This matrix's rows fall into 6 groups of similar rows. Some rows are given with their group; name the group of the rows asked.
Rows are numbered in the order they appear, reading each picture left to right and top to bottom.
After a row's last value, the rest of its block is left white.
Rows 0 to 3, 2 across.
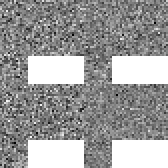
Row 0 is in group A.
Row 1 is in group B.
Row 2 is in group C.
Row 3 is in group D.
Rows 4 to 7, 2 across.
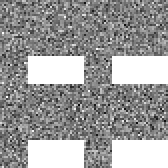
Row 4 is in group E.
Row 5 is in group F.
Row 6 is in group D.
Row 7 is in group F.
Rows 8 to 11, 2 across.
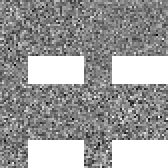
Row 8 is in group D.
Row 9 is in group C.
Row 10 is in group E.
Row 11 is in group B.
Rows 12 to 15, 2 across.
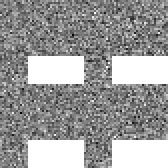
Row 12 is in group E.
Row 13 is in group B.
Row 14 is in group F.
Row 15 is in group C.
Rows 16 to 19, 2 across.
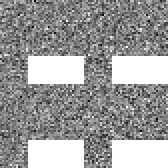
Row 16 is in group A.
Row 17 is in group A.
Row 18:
B
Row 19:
E
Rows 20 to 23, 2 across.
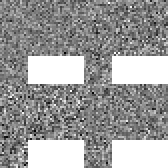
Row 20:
D
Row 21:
C
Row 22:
B
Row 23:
F
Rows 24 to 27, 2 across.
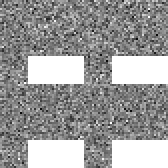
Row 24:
B
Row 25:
E
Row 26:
F
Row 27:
F
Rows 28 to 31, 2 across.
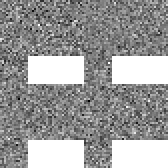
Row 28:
D
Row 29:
B
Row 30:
A
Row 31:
E
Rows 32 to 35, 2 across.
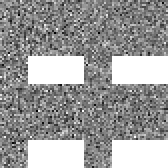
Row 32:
A
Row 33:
D
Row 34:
C
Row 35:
C
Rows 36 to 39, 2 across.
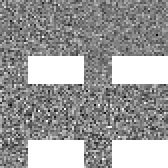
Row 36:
F
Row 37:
E
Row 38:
A
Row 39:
F
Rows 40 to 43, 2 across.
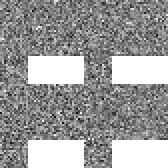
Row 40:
D
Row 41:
E
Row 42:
F
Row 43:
A
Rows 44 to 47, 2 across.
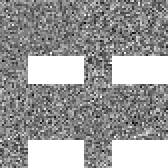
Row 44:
C
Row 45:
A
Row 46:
A
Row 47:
C
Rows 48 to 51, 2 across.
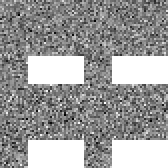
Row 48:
A
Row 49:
D
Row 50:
C
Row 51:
C
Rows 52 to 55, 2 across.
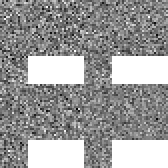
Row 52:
C
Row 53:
E
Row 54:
F
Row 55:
E
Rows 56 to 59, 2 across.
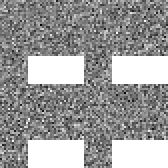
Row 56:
F
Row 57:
C
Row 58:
F
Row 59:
D
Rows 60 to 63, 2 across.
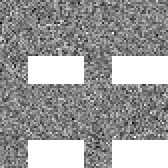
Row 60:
D
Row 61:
E
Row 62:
E
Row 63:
C
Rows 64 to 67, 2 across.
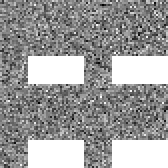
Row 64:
B
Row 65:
C
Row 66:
C
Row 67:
C
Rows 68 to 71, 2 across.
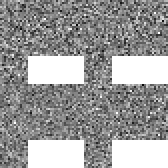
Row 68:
F
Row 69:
B
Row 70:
D
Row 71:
C
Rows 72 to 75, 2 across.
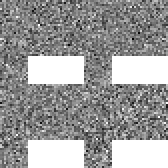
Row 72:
D
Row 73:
C
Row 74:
A
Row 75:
B
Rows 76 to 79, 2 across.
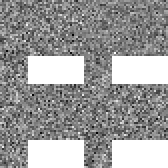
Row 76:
E
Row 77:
C
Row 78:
D
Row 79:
B
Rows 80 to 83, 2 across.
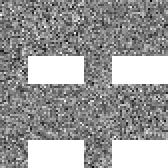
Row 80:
B
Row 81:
C
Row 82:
E
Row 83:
C
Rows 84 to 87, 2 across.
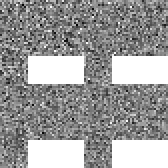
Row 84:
F
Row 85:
C
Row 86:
E
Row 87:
F
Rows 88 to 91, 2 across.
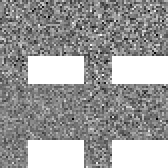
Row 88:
D
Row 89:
E
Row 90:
E
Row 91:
E
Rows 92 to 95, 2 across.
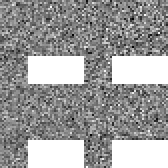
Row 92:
E
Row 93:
B
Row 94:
E
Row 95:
E
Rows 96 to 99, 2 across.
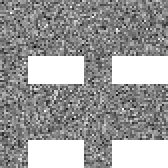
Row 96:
B
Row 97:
C
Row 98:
B
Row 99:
D
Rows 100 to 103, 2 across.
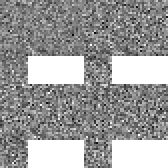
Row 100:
E
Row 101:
E
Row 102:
E
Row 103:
F
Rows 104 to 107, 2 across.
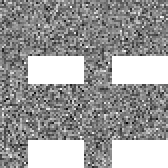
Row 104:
B
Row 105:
B
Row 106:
D
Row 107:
C
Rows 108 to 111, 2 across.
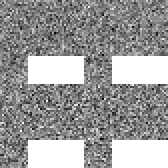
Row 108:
C
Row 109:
A
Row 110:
D
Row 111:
A
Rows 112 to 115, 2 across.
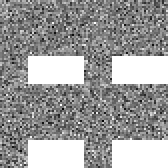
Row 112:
C
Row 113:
D
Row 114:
C
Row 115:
F
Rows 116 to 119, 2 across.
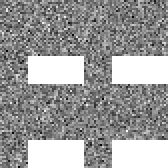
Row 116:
E
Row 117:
D
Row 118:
B
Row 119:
A
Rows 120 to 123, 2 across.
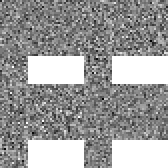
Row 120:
D
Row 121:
F
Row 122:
F
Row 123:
A
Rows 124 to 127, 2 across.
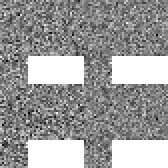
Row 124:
A
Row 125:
E
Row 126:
A
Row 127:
E
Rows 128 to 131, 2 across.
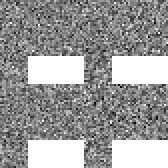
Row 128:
D
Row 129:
B
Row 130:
F
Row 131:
A
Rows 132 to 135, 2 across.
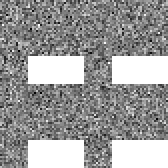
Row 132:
D
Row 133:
B
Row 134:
D
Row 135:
E
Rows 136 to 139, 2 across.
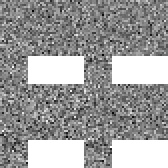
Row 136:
D
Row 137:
A
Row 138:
B
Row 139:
A
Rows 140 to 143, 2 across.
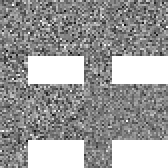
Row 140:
E
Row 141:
D
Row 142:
B
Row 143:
F
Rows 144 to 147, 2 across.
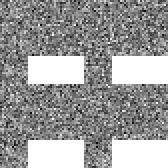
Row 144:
D
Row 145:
F
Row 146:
D
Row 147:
C
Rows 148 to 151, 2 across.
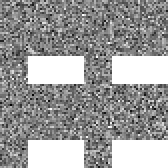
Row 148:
E
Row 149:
F
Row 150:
D
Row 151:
F
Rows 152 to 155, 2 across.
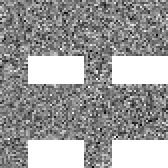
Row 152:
A
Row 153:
E
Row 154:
A
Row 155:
C
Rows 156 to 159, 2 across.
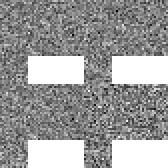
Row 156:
E
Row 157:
D
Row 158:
E
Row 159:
F
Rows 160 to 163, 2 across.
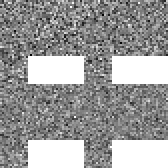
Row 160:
B
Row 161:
A
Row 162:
B
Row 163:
E
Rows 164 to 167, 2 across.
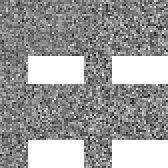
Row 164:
E
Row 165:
F
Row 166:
B
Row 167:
E
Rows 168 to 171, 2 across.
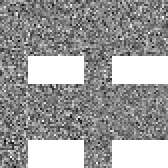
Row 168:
F
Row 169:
B
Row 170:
F
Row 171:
E
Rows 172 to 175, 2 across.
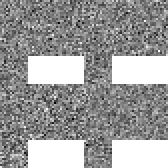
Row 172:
D
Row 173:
C
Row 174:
B
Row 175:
A
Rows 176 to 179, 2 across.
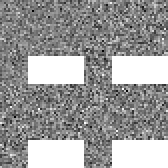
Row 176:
D
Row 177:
F
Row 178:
D
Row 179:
D
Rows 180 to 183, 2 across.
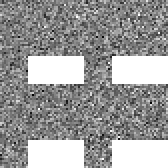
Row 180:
B
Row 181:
B
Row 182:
D
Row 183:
E
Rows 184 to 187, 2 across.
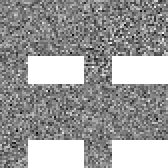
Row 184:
E
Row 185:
F
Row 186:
C
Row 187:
E
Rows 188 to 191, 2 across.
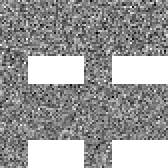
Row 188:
F
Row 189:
C
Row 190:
D
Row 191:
B
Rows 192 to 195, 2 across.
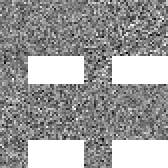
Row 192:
E
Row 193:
B
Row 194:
D
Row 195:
A
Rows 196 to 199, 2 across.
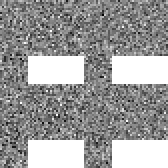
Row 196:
F
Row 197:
A
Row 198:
C
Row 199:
F
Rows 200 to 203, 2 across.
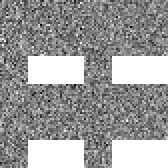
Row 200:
D
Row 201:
F
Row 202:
D
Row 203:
F
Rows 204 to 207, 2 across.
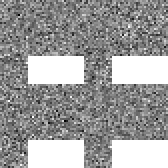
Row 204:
A
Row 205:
B
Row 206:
C
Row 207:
E
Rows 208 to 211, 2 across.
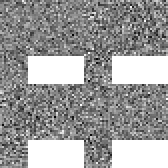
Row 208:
E
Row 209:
C
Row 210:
A
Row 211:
E
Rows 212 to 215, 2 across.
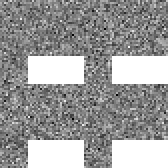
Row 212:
C
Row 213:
F
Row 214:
E
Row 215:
D
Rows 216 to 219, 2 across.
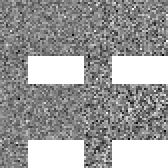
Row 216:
E
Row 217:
E
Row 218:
A
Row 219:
B
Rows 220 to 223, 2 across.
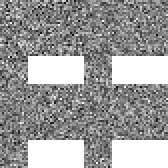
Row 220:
D
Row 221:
E
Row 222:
B
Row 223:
E
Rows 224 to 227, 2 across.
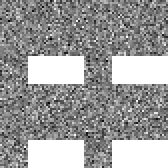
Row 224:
D
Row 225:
F
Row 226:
B
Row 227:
B
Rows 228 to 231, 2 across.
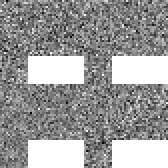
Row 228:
C
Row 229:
F
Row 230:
D
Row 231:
B
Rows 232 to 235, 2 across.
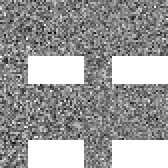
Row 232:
A
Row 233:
B
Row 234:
F
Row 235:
E
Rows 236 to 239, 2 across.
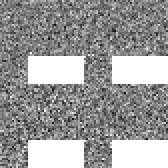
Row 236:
C
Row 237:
A
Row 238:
B
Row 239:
A
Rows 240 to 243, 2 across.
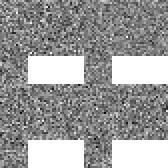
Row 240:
C
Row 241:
F
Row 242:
F
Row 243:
C
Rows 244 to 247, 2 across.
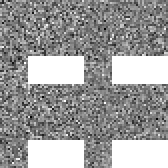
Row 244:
B
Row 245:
F
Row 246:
E
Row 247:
C
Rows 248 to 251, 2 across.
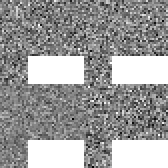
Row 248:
D
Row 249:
E
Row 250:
E
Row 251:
C
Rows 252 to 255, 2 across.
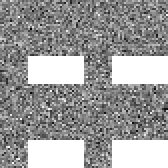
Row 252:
D
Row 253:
E
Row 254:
E
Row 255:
C
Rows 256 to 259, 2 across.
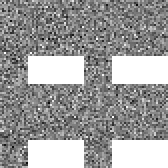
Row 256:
C
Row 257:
F
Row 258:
B
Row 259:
E
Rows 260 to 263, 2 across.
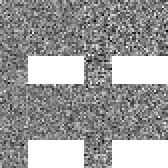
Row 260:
C
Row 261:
A
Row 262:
F
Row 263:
B
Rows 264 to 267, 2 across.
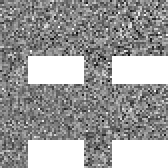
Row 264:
B
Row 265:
B
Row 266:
F
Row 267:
B
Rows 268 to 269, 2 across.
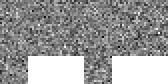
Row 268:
D
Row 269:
B
